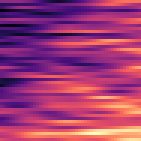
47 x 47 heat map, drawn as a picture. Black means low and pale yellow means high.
Ninth with the highest average: bottom right. Slope: up to the bottom right. Grain: streaks across. Histogram: bell-shaped.
